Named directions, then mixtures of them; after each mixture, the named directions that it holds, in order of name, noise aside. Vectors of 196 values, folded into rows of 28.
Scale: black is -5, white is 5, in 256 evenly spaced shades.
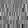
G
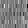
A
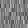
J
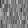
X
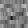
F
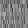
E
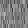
E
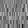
G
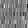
A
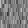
X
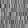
J, X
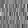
A, G, X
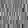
G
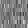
A, J, X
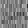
A, F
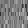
F, G, J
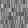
F, J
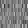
A, G, X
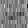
A, F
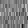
F, G, J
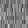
E, G, X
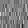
E, G, J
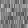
F, J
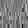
G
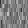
X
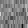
F, G, J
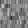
F, X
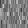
X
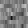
F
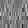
G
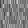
E, X
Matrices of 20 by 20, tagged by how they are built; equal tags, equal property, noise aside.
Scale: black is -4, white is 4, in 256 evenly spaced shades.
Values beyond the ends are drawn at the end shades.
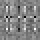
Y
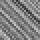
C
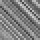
C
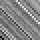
C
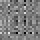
Y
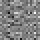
Y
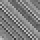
C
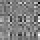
Y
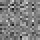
Y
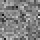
Y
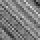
C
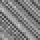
C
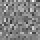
Y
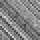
C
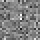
Y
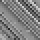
C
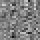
Y
